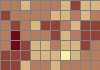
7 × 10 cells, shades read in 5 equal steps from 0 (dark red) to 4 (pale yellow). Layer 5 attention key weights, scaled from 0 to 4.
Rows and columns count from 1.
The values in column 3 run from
1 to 3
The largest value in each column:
2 2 3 3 3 3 4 3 3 3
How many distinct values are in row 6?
4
